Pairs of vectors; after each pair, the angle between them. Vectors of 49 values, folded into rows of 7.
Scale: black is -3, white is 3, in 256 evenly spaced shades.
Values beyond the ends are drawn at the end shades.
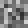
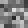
orthogonal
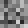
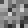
orthogonal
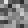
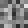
orthogonal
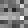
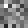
orthogonal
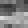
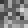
orthogonal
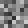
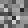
nearly parallel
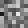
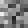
partly opposed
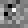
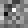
nearly parallel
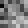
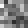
nearly opposite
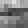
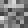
partly aligned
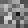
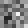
nearly opposite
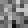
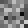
orthogonal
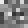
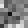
orthogonal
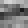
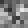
partly opposed
